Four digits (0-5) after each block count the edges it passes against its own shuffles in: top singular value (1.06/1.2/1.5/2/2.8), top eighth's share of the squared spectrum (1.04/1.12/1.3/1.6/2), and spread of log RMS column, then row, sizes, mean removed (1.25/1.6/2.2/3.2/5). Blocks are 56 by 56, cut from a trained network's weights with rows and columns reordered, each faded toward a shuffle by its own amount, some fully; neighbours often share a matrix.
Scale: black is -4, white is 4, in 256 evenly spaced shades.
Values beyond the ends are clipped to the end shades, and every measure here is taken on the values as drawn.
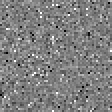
0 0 0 0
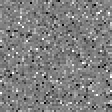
0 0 0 0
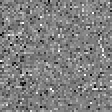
1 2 1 0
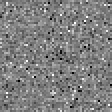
1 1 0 0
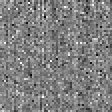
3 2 0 1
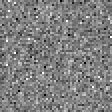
0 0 0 0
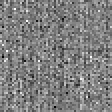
3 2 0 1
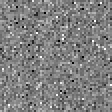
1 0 0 0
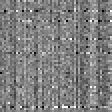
4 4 1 3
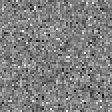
0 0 0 0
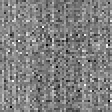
4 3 1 2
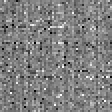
3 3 0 2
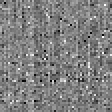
3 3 0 2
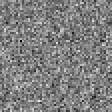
3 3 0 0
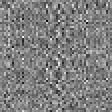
4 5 3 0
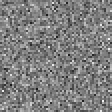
1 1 0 0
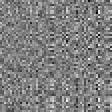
4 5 3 1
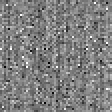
3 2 0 1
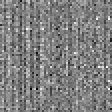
4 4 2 2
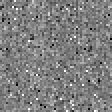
1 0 0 1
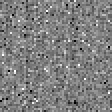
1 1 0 0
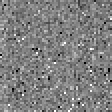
1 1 0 0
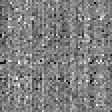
3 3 0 2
